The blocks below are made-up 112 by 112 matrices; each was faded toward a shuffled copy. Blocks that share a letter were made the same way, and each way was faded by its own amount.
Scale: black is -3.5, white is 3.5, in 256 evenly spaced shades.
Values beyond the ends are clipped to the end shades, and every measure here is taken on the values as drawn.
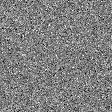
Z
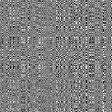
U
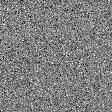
Z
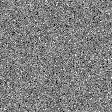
Z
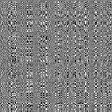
U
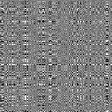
U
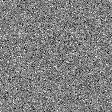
Z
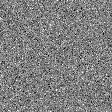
Z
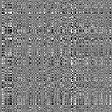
U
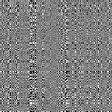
U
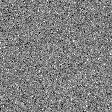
Z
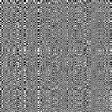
U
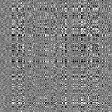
U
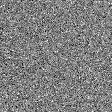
Z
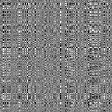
U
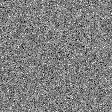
Z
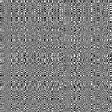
U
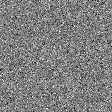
Z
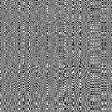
U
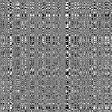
U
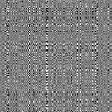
U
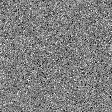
Z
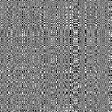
U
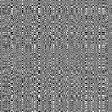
U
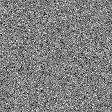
Z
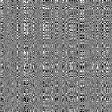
U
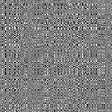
U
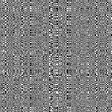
U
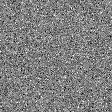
Z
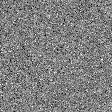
Z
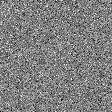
Z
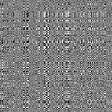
U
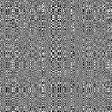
U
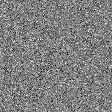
Z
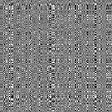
U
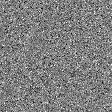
Z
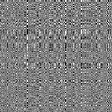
U
